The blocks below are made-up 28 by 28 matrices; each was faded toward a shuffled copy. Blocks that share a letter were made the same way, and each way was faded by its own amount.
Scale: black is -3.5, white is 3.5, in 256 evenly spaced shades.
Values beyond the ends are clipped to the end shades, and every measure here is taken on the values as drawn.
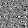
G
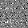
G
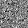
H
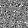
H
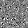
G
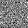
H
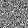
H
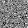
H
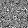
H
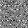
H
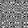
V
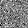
H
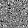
H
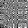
V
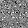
H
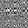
V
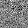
H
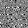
G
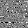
G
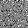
G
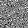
H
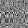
V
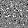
G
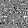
G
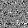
H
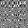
V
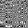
V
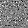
G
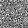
H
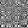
V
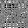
V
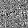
H
